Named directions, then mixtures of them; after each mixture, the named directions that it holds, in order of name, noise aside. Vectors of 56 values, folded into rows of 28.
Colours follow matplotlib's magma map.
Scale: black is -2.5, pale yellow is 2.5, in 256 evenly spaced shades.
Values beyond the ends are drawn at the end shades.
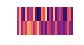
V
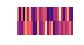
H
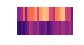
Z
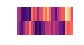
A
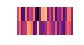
A, V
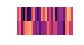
A, V, Z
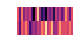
H, V, Z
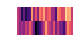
A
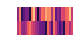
A, H, V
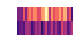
Z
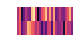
A, H, V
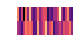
H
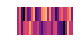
A, V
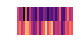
A, H, Z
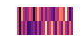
H, V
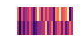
H, V, Z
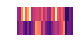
A, Z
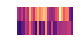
H, Z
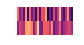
H, V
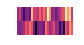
A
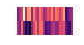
A, H, Z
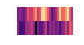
A, H, Z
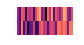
V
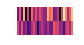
A, H, V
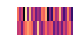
H, V
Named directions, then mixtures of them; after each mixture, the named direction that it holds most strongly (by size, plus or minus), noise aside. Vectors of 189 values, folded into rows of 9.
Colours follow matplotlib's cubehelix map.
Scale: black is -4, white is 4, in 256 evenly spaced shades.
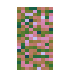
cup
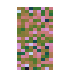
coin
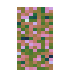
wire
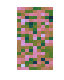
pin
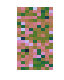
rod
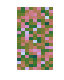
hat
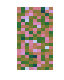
hat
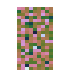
pin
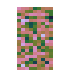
pin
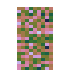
coin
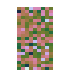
coin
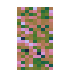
rod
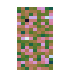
wire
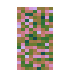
cup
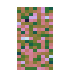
wire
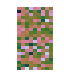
coin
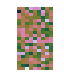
coin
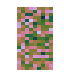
cup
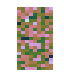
wire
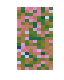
cup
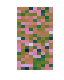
rod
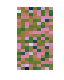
coin
